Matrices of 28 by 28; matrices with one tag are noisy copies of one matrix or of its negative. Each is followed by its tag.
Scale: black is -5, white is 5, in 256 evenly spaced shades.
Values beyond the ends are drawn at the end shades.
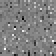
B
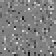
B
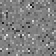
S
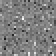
B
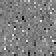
B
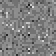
S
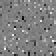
B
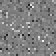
S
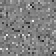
S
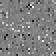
S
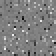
B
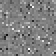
S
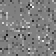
S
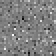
B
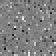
B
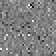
S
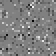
S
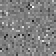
S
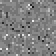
S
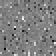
B
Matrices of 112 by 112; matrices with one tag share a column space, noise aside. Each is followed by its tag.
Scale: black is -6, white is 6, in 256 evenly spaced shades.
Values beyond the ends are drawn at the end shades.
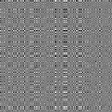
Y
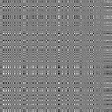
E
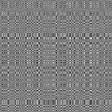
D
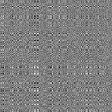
E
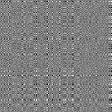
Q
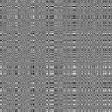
E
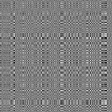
D
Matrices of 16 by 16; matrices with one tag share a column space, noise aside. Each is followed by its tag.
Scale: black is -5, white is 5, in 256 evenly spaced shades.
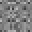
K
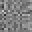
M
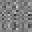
M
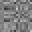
K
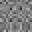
K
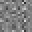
K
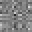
M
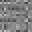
K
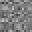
K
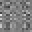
M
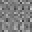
K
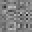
M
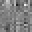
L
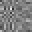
K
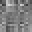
L
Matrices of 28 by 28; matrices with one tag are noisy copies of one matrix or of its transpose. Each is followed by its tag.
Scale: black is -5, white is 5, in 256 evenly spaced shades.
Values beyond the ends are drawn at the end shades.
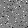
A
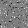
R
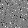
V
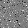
V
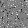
R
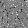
R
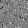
V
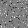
R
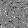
R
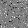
R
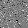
V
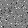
A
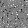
R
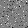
A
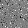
V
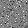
A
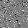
V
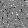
R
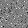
A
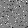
A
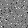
A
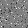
A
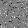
R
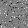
R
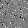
V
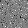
V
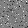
A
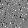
V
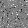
R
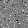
V
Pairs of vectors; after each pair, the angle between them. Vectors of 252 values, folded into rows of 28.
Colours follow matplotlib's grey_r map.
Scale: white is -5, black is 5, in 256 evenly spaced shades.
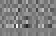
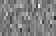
orthogonal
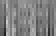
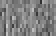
partly aligned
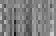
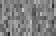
partly opposed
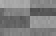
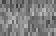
partly opposed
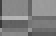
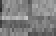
nearly parallel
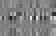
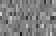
partly opposed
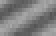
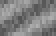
nearly opposite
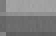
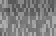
partly opposed
